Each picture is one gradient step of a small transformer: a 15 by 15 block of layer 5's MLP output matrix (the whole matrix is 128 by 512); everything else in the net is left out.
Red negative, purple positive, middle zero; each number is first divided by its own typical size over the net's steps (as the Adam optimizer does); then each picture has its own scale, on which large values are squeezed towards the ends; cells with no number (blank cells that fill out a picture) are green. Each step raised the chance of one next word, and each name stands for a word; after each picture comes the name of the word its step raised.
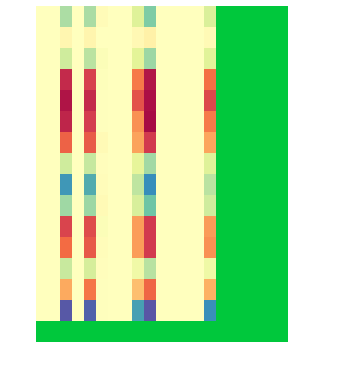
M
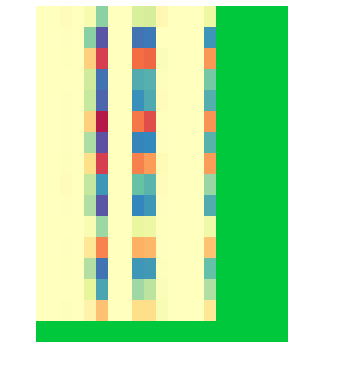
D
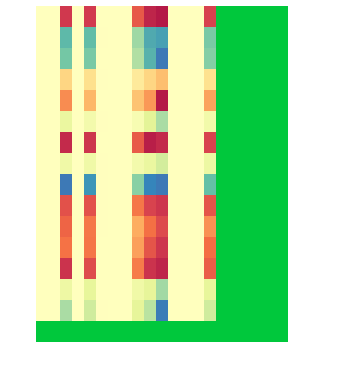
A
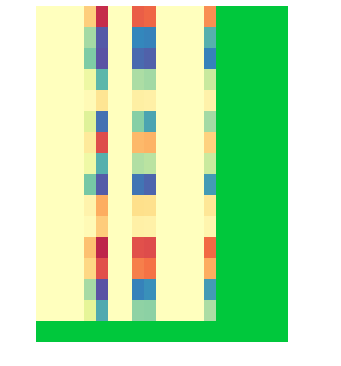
A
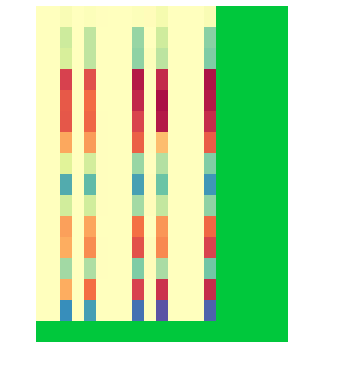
M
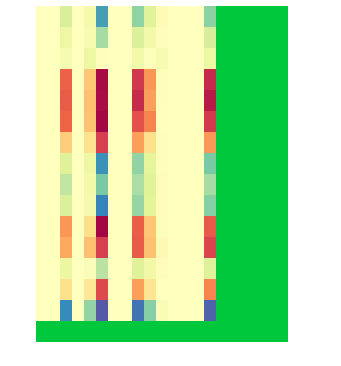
M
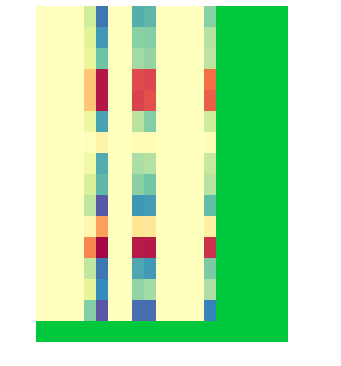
M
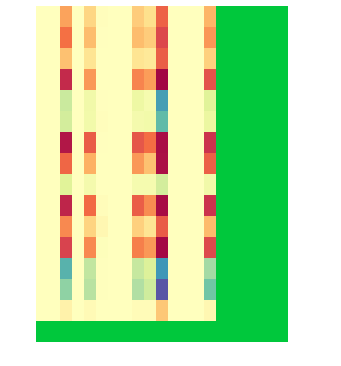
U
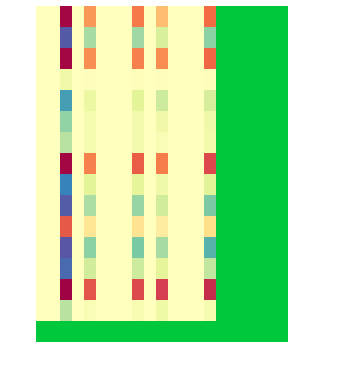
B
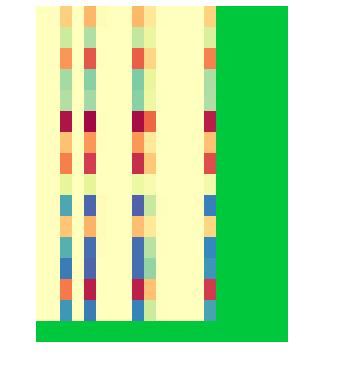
B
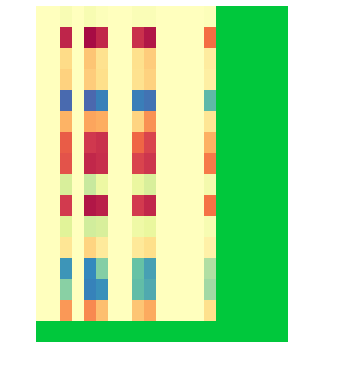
U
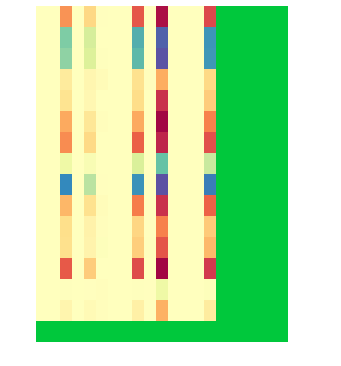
A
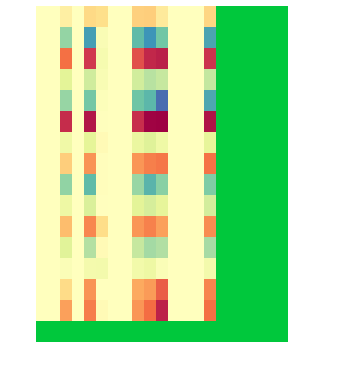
D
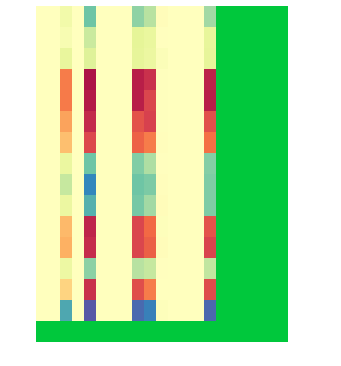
M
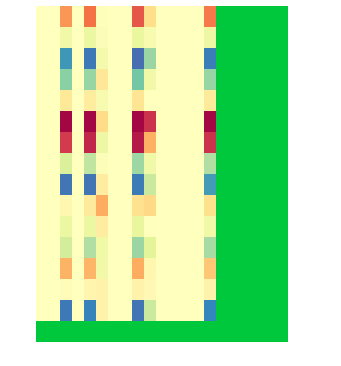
A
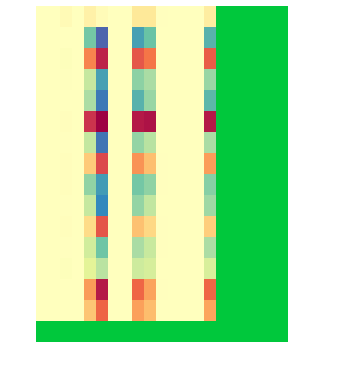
D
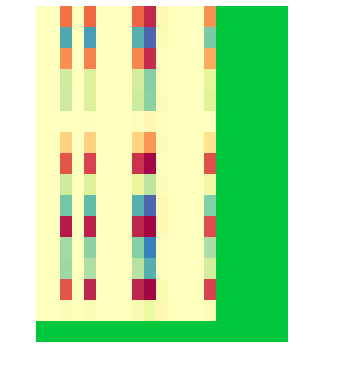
B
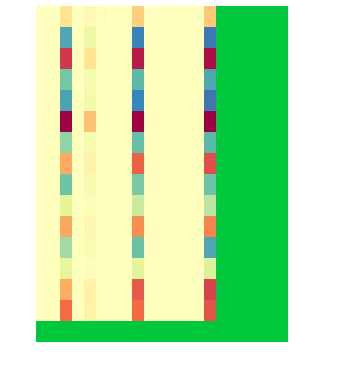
D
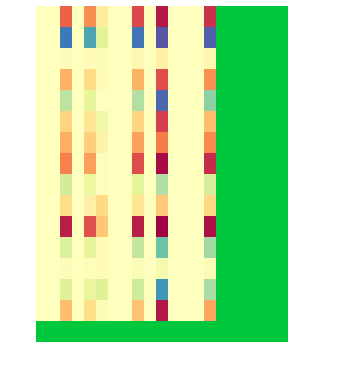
B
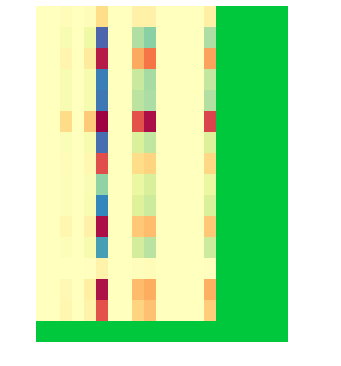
D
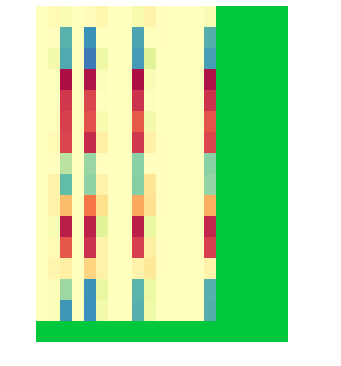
M
